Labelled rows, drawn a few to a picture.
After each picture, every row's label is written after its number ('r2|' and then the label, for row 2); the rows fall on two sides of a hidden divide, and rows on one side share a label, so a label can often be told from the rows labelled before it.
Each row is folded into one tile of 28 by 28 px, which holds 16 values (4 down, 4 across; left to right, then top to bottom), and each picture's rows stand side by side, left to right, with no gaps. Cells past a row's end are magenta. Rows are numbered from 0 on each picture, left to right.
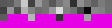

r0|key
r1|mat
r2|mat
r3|key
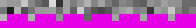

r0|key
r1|key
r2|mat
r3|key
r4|mat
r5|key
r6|mat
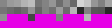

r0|key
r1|key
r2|key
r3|key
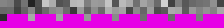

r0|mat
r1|key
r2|key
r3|key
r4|mat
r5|key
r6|mat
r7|mat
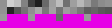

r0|key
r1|mat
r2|key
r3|key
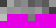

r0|mat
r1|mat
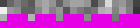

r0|mat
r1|key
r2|key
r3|key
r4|mat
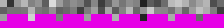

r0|key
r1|key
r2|key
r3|mat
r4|key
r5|mat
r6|key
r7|mat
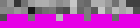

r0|mat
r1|key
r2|key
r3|key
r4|mat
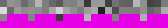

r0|mat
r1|mat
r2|mat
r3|mat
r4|key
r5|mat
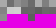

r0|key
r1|key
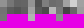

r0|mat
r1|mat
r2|key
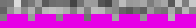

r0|key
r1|mat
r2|mat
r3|mat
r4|key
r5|key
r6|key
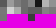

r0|mat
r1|key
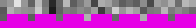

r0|key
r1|mat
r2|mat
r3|key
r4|mat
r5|key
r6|key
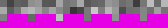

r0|mat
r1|mat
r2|key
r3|mat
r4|mat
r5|key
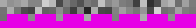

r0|key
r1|key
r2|mat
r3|key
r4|mat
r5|key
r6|key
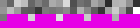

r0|key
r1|key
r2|mat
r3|mat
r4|mat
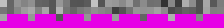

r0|key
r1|mat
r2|mat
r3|mat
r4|key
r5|mat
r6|key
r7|mat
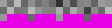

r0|key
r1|mat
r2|mat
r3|key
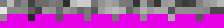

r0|mat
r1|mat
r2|key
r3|key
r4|mat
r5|mat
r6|mat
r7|key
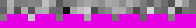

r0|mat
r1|key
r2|key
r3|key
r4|key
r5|mat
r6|mat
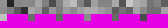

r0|key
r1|mat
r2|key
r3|mat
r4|key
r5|mat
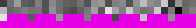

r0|mat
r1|mat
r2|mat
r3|mat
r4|mat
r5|key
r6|mat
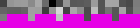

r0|key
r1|mat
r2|mat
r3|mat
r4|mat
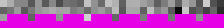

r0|key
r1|mat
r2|mat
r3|key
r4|key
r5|mat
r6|key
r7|mat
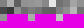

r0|key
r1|key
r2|key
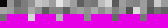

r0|mat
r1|key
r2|key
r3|key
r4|mat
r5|key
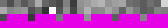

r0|mat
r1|mat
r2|mat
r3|key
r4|mat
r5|key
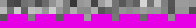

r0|mat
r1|mat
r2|mat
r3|key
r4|mat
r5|key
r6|key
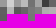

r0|key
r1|mat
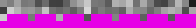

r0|key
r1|mat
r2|key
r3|mat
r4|key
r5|mat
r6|mat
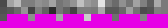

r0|key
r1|key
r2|key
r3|key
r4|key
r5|key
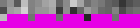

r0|key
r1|key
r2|key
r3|mat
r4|mat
